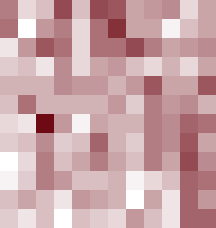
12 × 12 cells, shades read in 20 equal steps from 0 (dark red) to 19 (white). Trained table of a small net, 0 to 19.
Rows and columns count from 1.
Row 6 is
14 8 13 13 13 13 11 15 9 11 10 13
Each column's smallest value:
8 8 0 5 11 5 3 5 6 10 5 6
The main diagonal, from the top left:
9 19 6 10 11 13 13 15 9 14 7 7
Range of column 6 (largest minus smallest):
10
